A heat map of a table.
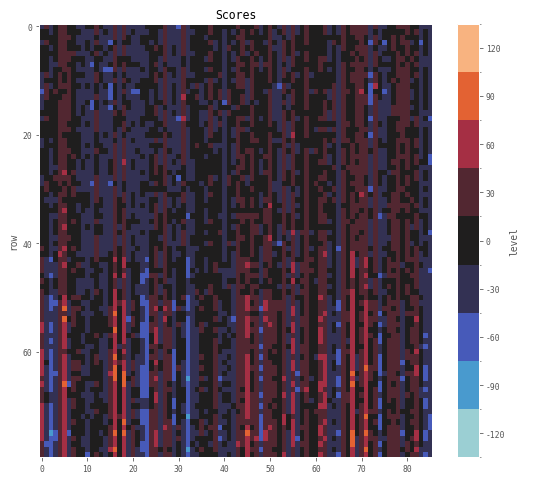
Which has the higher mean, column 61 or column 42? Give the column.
61
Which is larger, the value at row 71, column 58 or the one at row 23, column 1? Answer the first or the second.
the first
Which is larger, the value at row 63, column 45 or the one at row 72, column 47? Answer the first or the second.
the first
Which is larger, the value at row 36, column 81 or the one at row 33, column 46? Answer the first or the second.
the second
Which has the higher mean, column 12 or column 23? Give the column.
12
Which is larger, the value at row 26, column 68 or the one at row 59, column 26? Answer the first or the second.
the first
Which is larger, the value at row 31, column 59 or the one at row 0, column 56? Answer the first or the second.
the first
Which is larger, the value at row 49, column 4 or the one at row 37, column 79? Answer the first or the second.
the first
